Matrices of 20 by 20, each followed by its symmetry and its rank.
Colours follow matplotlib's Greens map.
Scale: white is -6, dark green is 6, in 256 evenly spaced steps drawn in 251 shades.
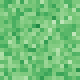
neither, full rank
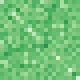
symmetric, full rank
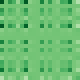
symmetric, rank one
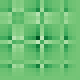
symmetric, rank one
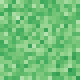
symmetric, full rank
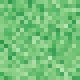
neither, full rank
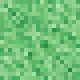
symmetric, full rank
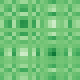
symmetric, rank one
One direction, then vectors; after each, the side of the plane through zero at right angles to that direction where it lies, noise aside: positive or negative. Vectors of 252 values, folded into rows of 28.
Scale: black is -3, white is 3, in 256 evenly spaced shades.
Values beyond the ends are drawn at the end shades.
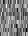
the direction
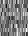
negative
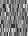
positive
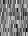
positive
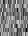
positive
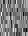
positive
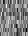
positive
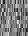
positive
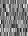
positive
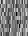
negative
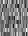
negative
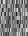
negative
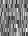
negative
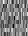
negative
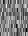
positive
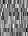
positive
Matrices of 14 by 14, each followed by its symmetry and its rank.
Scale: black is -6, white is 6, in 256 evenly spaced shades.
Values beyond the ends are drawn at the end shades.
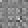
symmetric, rank three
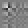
symmetric, rank two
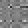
neither, rank two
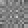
symmetric, rank two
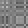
symmetric, rank one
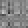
neither, rank two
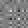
symmetric, rank two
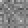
symmetric, rank three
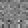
neither, rank three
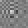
symmetric, rank two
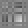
symmetric, rank one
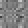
neither, rank two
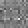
neither, rank three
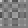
symmetric, rank one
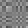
symmetric, rank one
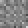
symmetric, rank three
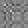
symmetric, rank two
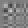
symmetric, rank one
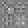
symmetric, rank three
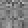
neither, rank three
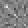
symmetric, rank three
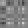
symmetric, rank one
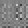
neither, rank two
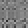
neither, rank two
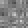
symmetric, rank two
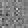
neither, rank three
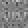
neither, rank three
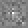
symmetric, rank three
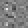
neither, rank three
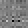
neither, rank two
